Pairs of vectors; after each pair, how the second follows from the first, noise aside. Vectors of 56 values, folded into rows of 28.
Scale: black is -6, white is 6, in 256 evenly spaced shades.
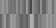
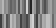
scaled up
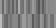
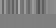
partly zeroed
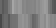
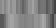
reversed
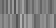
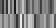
scaled up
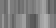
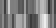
scaled up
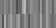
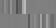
partly zeroed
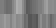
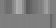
partly zeroed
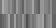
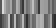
scaled up
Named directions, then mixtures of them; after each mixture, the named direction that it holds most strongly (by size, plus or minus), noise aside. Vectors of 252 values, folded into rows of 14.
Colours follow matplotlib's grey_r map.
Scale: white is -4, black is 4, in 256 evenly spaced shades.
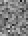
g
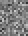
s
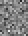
g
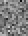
g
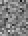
g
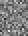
s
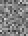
s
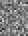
s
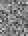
s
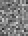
s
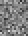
g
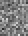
s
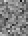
g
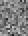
g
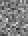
g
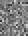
s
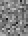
g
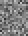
s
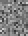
s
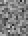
g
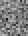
g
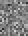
s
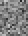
g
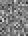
s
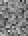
g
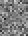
s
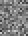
s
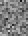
g
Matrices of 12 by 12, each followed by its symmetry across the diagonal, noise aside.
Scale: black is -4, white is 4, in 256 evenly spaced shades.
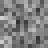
neither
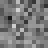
neither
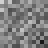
symmetric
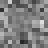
antisymmetric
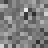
neither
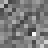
symmetric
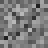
symmetric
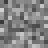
neither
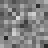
symmetric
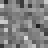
antisymmetric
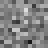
neither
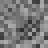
symmetric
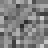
symmetric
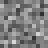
antisymmetric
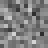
antisymmetric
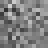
antisymmetric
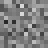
antisymmetric
